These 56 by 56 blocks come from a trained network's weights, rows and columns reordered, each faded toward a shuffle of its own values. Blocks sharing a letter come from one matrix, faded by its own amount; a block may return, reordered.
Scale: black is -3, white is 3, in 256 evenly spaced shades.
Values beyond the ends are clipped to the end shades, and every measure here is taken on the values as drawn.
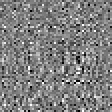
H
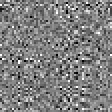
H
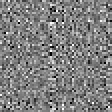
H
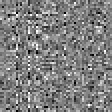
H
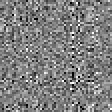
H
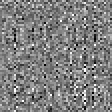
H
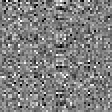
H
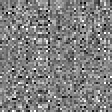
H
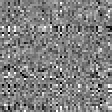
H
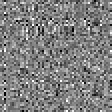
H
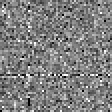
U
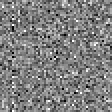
U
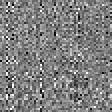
H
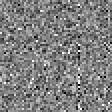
U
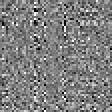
H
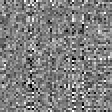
H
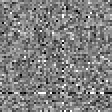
U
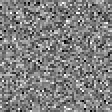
U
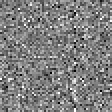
U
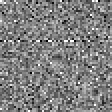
U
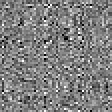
H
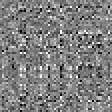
H
